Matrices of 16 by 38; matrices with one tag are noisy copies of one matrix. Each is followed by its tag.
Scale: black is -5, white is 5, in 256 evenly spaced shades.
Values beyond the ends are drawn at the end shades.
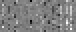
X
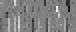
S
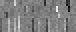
S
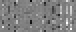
X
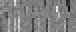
S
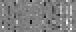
X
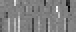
S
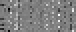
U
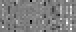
X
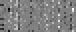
U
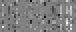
X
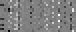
U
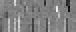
S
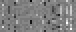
X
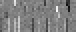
S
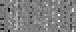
U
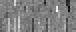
S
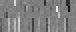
S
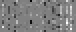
X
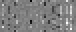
X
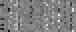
U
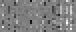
X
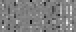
X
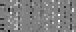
U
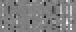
X
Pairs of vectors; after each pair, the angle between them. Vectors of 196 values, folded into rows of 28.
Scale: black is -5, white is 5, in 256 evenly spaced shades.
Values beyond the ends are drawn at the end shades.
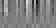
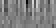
nearly opposite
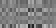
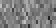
orthogonal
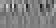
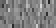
partly opposed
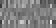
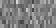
partly opposed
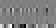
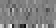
nearly parallel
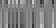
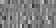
partly opposed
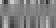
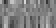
nearly parallel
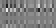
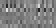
nearly parallel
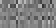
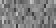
orthogonal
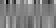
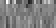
nearly opposite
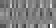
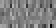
nearly opposite
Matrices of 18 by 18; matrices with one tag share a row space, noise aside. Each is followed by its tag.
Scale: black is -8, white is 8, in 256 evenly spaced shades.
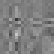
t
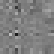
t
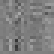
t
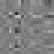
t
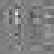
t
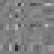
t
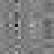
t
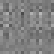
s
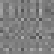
s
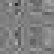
t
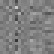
t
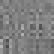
s
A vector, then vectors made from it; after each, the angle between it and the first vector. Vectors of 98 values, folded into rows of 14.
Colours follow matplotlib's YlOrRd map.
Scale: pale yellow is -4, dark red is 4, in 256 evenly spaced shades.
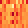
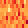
orthogonal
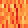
partly aligned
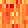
nearly opposite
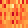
nearly parallel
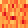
partly opposed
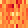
nearly opposite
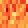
partly opposed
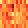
nearly opposite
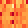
nearly parallel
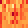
nearly parallel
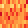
partly aligned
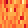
orthogonal
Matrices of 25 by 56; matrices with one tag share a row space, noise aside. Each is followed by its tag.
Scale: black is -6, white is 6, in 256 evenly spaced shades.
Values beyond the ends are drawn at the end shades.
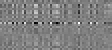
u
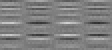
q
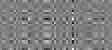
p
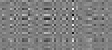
p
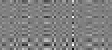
p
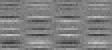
q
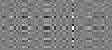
p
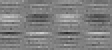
q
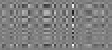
p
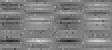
q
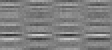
q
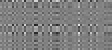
u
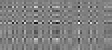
u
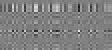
u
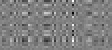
p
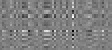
p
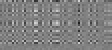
u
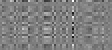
p
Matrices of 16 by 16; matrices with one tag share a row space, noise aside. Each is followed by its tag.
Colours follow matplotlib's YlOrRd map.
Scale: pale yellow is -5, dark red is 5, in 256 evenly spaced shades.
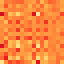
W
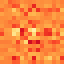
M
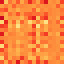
W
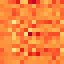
M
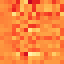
M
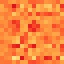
M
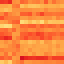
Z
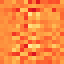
M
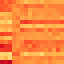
Z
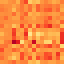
M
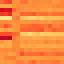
Z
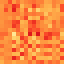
M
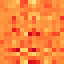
M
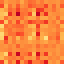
W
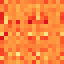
W
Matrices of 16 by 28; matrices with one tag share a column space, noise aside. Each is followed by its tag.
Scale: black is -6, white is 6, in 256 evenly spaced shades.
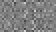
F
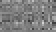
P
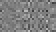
F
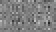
P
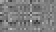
P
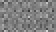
F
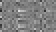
F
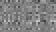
P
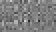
P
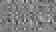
P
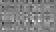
P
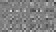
F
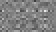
F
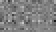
P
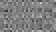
F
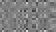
F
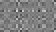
F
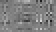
P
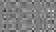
F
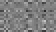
F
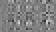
P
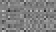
F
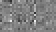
P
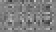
P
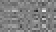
F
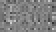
P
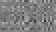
P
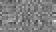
P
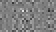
F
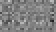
P
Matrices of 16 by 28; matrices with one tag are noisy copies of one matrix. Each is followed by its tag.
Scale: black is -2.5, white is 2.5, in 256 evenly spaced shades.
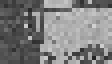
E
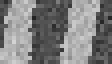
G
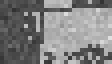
E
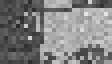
E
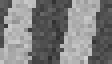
G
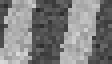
G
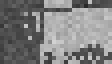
E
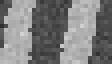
G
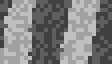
G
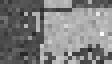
E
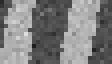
G
